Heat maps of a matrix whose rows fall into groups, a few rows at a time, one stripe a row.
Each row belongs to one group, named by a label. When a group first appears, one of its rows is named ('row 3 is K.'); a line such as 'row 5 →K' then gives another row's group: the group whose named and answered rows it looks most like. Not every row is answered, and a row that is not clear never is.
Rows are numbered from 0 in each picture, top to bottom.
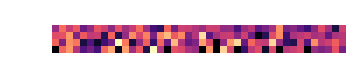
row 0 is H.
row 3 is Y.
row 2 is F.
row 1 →H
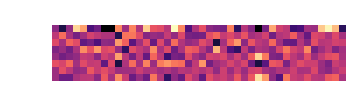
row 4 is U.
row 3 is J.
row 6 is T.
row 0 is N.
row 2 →F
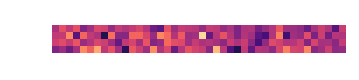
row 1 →H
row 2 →H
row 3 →J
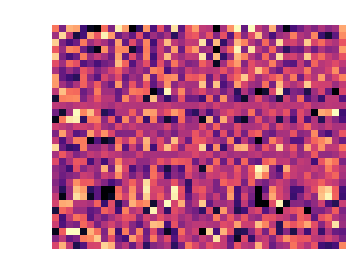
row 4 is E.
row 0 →F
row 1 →T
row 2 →E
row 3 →F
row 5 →F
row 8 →E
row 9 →H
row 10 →Y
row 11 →E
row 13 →Y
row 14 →E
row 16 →N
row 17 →E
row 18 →T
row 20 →U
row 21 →U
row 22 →N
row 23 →N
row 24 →N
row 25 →H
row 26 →Y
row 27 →N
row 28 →U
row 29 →Y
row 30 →J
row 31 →T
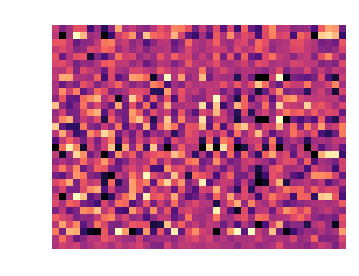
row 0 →N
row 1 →N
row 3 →T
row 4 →N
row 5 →T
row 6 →H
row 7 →H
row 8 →U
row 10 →J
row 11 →E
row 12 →J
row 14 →E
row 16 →Y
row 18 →N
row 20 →H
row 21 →N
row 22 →H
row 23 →J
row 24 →N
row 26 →J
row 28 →H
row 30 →T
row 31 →H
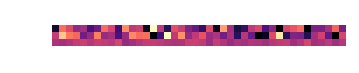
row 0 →Y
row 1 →H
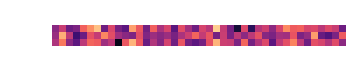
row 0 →J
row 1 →T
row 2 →J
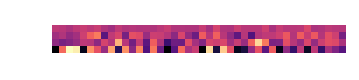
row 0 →E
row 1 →J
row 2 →U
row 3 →Y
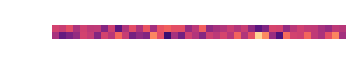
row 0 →H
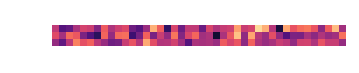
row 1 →F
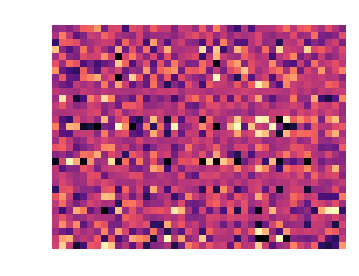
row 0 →J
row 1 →T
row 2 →Y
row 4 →J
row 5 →F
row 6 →E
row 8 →U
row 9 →E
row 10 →T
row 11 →J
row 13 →U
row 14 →F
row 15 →U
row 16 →T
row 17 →T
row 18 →J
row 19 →Y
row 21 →J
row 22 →T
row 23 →Y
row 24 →T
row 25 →J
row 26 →N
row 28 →H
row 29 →U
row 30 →H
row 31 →T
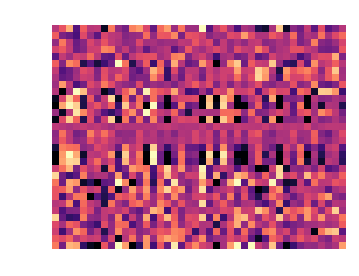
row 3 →T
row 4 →N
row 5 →F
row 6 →U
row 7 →U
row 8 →T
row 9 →N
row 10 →Y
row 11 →Y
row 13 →Y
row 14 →E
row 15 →T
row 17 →Y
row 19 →Y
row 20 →H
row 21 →E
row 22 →F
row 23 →H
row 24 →N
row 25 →H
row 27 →E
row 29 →N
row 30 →H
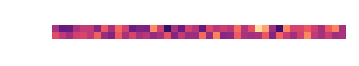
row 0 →U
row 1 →E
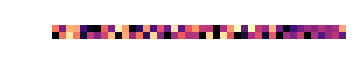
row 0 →F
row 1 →Y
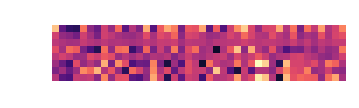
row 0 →E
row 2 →E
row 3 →F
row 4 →T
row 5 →U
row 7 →U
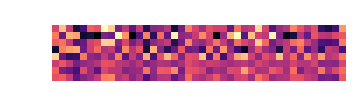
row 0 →T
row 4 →E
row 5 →T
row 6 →E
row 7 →T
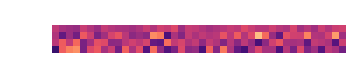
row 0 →E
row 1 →U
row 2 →H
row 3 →Y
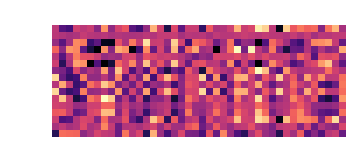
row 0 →U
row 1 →E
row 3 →F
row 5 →N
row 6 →U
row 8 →T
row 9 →E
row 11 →T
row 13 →U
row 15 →Y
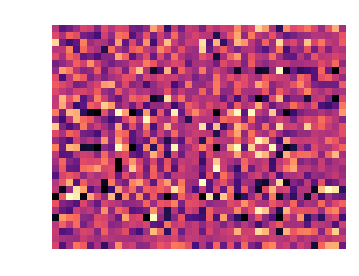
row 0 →U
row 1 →F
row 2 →E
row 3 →H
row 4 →F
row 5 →N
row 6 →H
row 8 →T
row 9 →E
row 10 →H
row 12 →F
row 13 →N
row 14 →E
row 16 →U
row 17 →F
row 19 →J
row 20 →J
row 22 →H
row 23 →N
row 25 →E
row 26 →U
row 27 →Y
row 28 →H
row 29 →U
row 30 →E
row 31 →N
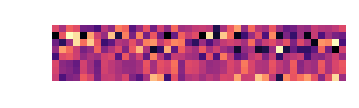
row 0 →F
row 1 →Y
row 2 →N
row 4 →Y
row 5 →E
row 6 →E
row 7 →U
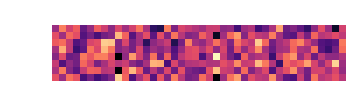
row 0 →H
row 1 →F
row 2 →T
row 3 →T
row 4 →J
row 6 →J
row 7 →F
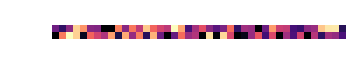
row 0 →N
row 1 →Y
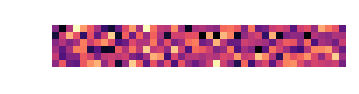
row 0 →N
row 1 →Y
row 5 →J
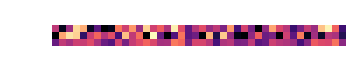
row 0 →N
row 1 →Y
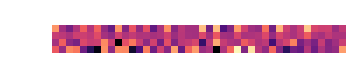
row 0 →E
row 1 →E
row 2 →J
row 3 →F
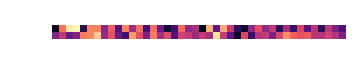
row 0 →Y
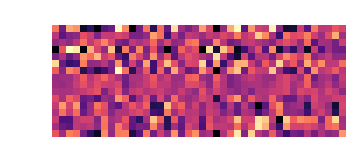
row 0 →F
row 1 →U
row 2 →J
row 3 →Y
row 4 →J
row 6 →F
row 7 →J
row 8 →J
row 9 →J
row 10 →F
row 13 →U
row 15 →F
